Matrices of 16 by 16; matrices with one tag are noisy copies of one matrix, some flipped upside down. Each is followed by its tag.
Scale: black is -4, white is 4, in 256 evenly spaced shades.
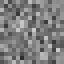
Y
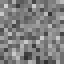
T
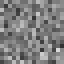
Y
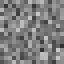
Y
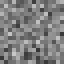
T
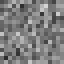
Y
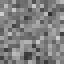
T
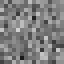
Y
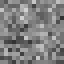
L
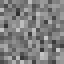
Y
